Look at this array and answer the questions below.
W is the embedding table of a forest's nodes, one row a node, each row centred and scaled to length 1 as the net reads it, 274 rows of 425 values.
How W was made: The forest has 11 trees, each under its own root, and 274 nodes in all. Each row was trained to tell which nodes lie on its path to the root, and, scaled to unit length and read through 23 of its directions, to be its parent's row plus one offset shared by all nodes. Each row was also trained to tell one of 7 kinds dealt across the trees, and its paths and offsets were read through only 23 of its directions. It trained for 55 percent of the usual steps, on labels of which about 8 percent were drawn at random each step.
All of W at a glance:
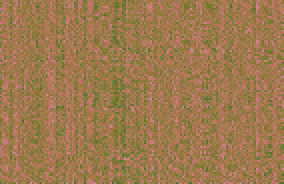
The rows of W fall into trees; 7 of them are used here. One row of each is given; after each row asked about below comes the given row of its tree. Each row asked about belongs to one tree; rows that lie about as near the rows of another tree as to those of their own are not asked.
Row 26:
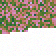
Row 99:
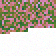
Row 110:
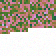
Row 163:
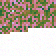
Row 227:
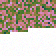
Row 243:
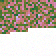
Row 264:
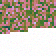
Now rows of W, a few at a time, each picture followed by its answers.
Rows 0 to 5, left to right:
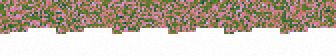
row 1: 264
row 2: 99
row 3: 243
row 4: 26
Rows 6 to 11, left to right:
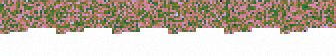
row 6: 243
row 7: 26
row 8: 26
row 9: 264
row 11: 26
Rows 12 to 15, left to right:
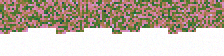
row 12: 163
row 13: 26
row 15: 26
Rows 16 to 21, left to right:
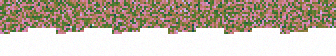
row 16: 110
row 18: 163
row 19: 26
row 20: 26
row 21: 110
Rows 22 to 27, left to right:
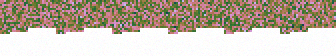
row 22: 99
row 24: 227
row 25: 264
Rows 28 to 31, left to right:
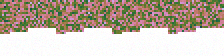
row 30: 110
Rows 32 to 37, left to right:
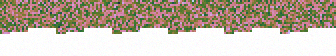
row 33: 99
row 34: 264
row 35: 163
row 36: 227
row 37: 99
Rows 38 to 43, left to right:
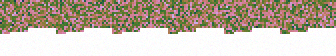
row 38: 110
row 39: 243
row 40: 264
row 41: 110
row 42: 264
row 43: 243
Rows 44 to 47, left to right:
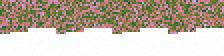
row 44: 163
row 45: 110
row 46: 110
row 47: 243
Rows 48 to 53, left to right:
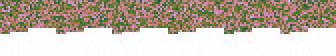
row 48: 110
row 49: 26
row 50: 243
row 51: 264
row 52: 163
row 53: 227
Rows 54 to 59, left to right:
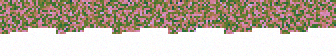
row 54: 110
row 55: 110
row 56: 243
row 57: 264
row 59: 264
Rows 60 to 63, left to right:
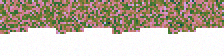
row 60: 99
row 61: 264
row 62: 110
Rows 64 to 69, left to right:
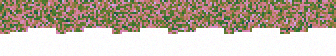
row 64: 243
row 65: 264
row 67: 99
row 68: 163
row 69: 163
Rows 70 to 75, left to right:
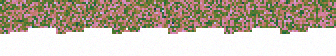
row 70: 26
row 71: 110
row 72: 99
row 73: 26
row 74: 110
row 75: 243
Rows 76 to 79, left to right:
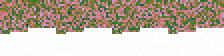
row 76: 227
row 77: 99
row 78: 99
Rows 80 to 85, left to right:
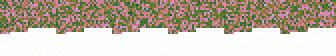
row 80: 264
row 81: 99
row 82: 227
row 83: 227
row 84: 99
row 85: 110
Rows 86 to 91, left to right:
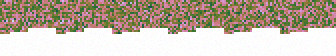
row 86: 163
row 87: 163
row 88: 227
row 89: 227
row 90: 99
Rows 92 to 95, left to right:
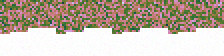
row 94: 99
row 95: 227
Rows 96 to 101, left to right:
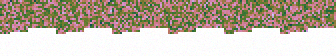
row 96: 227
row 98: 227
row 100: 227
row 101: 26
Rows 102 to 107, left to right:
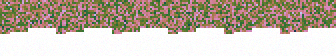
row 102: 99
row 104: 110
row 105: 163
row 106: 110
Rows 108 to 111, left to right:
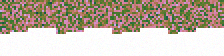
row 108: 264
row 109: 110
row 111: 99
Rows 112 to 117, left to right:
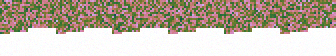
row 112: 163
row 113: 110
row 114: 163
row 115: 264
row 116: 26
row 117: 163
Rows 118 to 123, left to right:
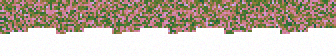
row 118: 264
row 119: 264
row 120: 243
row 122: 227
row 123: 243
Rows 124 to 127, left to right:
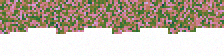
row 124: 264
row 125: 243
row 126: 26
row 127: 99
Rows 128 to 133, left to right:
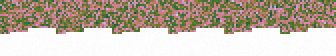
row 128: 26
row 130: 99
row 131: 26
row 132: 26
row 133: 243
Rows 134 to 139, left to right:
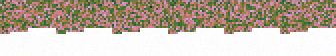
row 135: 227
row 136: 227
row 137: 243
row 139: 26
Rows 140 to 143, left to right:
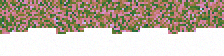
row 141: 110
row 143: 264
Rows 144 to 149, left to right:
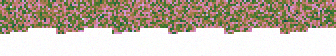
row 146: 26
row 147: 110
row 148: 110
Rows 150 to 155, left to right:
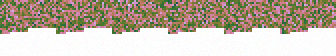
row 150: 26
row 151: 26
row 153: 26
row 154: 110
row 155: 110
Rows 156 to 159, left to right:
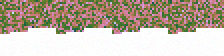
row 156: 26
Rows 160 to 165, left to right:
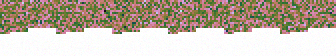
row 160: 99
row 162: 110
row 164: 110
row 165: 163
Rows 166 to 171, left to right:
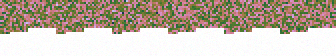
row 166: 110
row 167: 110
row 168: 264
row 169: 26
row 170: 26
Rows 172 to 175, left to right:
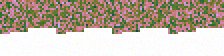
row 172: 26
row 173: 227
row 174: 26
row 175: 264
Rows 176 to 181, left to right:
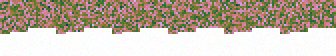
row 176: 264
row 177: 243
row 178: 26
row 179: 99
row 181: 99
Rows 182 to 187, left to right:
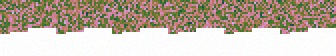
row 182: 26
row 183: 110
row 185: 110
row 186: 110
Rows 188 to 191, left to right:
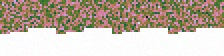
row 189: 264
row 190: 26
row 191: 264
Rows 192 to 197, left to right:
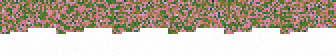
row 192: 227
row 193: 110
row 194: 26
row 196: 243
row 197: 26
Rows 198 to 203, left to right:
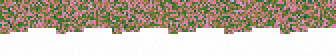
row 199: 264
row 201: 264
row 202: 26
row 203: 227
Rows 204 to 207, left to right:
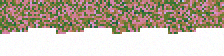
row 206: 110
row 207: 264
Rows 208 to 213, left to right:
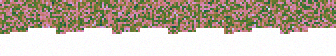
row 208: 99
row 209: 26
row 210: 264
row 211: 264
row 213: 227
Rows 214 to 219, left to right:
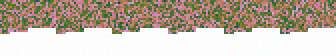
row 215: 26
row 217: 243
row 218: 99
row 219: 26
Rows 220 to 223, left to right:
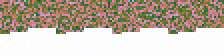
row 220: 163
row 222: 110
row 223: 264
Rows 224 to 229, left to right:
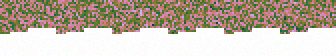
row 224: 243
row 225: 227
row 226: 163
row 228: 264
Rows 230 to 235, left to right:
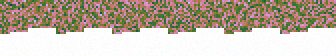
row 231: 163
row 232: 26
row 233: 26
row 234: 163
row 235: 163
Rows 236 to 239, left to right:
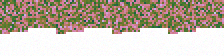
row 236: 110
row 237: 227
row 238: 227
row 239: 264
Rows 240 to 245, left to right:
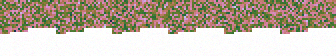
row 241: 99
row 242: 110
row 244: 110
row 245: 264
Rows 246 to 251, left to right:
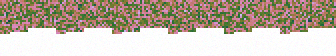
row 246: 227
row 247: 99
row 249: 99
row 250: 99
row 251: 264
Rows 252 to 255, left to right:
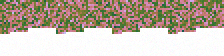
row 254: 26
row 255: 26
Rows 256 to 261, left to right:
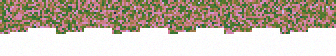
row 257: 110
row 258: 110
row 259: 110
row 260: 26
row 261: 227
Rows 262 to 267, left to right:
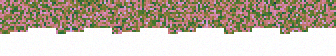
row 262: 110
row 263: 227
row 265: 264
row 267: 99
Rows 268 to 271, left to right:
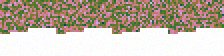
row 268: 243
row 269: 243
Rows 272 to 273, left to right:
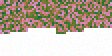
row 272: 110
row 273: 243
